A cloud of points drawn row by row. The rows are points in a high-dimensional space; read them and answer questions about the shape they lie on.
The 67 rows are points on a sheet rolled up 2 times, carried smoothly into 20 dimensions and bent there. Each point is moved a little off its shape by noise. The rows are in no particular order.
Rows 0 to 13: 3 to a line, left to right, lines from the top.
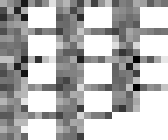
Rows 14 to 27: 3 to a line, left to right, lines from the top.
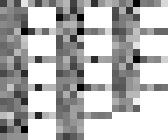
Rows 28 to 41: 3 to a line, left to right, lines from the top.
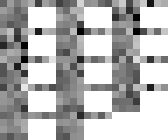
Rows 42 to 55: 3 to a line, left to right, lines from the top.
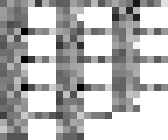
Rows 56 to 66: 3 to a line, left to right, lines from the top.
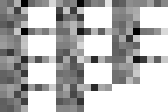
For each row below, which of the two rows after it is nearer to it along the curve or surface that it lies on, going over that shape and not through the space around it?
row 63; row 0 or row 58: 58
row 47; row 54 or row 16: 54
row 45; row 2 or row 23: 23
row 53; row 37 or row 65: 37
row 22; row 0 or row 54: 0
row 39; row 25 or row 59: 25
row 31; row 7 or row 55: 55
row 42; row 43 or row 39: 39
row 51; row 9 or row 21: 9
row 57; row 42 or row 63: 63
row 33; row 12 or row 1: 12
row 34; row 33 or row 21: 33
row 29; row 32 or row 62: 32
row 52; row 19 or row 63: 19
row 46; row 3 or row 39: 39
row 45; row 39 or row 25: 25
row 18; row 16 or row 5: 16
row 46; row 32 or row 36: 36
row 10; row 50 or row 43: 43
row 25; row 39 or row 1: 39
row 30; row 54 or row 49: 54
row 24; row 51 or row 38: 51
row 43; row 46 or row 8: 8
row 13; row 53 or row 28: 53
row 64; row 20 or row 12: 12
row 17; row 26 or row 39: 26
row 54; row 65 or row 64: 64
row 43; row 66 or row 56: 56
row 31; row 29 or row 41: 29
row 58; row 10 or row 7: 7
